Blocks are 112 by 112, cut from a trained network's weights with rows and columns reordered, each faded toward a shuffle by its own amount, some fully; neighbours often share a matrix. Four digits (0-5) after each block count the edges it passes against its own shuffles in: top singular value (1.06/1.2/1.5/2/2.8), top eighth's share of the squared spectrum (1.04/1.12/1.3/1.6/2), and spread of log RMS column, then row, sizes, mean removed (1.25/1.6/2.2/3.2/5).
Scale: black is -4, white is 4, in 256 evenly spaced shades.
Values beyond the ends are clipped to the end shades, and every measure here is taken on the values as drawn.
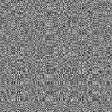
5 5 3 3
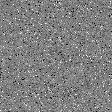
0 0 0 0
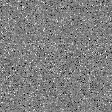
1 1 1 0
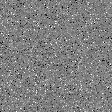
0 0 0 0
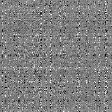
3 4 4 2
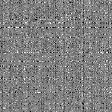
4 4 1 3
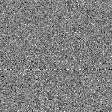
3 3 1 1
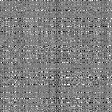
4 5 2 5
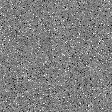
0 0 0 0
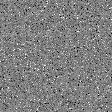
0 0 0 0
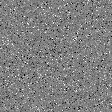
0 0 0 0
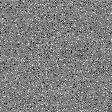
1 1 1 0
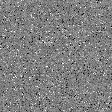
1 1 1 0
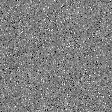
1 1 0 1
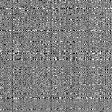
4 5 2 4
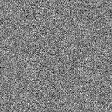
3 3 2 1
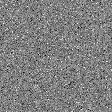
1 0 0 0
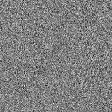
3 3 1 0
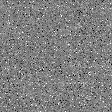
1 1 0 0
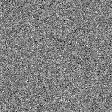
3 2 0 0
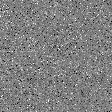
1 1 0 0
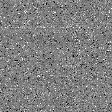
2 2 1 0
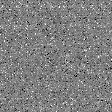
1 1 1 0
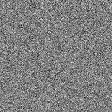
3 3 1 0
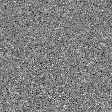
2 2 0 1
